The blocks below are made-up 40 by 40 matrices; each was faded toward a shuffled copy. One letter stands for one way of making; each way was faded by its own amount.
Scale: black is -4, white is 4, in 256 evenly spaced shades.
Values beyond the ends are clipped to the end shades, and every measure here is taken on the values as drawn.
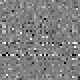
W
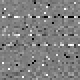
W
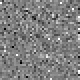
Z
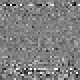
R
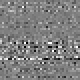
R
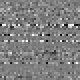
R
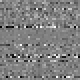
R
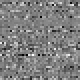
R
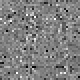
Z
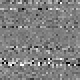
R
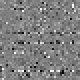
W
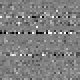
R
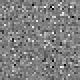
Z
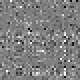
W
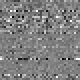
R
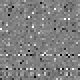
W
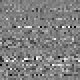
R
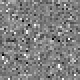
Z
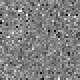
Z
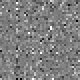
Z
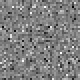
Z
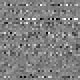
R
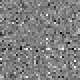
Z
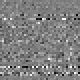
R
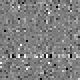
W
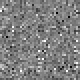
Z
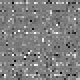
W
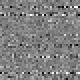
R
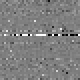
R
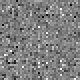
Z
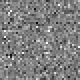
Z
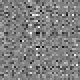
W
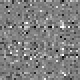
W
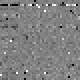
W
